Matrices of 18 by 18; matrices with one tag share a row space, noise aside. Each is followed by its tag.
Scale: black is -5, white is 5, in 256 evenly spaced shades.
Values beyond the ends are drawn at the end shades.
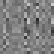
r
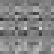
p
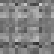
p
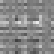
p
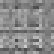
p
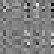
r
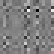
r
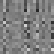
r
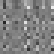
r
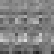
p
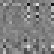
r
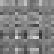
p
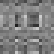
p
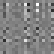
r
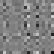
r
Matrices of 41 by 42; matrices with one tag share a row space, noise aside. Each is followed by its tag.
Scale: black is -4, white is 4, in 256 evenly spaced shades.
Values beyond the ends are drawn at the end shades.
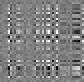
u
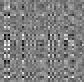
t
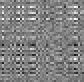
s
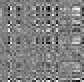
u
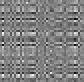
s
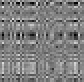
s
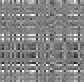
s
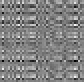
s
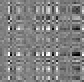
u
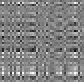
s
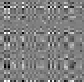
t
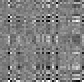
u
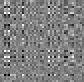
t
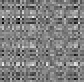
s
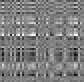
s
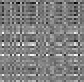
s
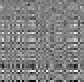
s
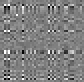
t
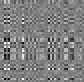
t
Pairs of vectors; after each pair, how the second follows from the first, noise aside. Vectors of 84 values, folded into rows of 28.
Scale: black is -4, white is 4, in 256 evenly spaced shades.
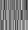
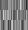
shuffled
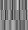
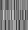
shuffled
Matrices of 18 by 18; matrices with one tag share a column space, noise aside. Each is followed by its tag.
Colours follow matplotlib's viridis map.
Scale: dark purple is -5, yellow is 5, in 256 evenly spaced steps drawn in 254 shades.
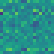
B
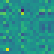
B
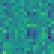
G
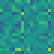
B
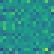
B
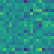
B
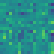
G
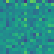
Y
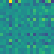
Y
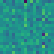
Y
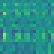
G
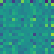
Y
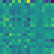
Y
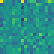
Y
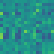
G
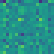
Y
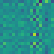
Y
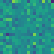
Y
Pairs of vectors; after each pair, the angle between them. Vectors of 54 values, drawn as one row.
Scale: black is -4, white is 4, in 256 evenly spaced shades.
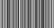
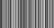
orthogonal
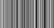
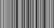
nearly parallel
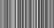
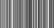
partly aligned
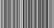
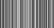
partly opposed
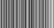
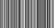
orthogonal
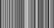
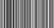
partly opposed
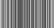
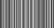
partly opposed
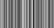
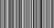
partly aligned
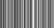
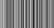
nearly opposite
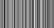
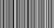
partly opposed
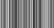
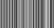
partly aligned
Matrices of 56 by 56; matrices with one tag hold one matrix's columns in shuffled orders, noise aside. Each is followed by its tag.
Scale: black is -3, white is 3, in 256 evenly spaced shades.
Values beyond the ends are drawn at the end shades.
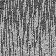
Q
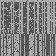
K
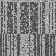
K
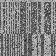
K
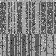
K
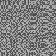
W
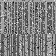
K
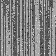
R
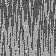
Q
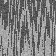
Q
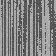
R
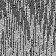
Q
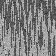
Q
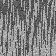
Q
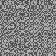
W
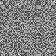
W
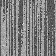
R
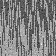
Q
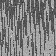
Q
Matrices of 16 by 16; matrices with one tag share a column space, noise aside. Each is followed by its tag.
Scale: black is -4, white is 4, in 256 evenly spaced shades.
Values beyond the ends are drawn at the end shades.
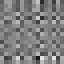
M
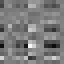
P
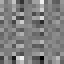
M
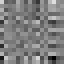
M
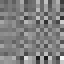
M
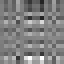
M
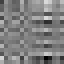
M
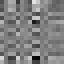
M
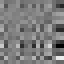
P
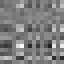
P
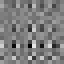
P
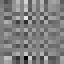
M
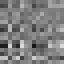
P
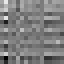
M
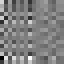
M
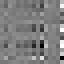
P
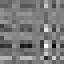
P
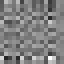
M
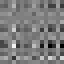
P
